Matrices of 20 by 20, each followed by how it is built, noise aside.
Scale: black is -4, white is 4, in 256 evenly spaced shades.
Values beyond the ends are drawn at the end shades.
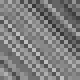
Toeplitz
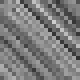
Toeplitz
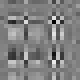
low rank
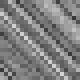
Toeplitz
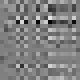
low rank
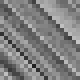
Toeplitz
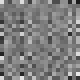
low rank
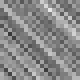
Toeplitz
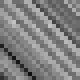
Toeplitz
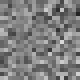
low rank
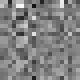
low rank
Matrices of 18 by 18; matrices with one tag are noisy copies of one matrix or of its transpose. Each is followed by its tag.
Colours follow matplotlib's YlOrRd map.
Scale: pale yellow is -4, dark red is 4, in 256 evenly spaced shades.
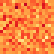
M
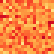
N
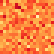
M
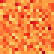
M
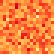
M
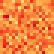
M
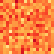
N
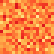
M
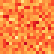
M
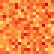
M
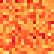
N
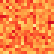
N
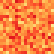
N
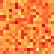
M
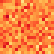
M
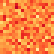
M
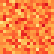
M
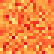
M
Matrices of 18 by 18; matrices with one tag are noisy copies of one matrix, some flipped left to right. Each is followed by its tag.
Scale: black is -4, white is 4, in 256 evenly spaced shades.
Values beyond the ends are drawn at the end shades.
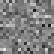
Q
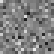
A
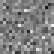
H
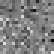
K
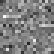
Q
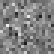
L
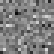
Q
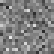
H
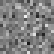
L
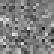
K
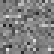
Q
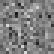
L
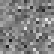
K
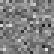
Q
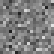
H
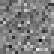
H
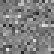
Q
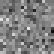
K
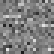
Q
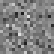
L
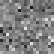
K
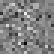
L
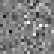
L
